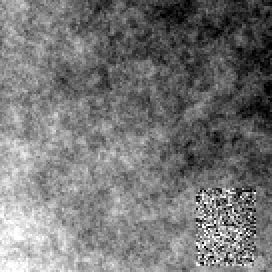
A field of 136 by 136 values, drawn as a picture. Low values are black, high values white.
Values change most from cell to cell in the bottom right. There is an overall slope up to the bottom left. The top right is the ninth with the lowest average. An odd patch, rougher than its surroundings, sits in the bottom right. The texture is blotchy. The ninth with the highest average is the bottom left. No regular stripes run through it.
